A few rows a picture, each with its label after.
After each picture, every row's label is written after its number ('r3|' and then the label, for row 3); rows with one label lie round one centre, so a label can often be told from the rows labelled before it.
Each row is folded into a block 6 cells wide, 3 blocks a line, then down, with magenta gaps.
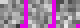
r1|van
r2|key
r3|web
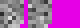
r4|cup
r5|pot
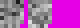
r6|pot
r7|key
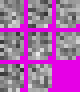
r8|cup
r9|pot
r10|key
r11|pot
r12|web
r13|key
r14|pot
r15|key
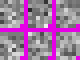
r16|cup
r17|pot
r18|van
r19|cup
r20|van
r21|key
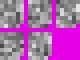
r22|key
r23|van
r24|key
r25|cup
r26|key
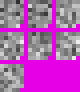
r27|pot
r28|pot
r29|key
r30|key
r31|web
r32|key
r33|van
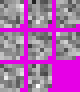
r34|key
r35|web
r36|van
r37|key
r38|cup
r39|van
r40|key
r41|web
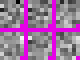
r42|pot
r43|pot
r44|web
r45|key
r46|pot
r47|key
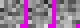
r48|pot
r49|pot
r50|web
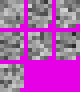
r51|key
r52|pot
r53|van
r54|pot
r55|van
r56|pot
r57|van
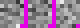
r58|pot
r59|pot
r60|van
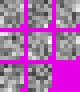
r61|key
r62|pot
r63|key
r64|van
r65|key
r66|key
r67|web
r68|pot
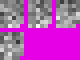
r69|cup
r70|cup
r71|web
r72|web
